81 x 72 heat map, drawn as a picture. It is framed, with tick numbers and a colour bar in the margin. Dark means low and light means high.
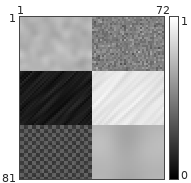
It is made of 3 by 2 panels. Panel 1,1: high, blotchy, faint in contrast. Panel 1,2: middling, fine-grained. Panel 2,1: very low, slanting up to the right, faint in contrast. Panel 2,2: very high, slanting up to the right, faint in contrast. Panel 3,1: low, checkered. Panel 3,2: high, smooth, faint in contrast.
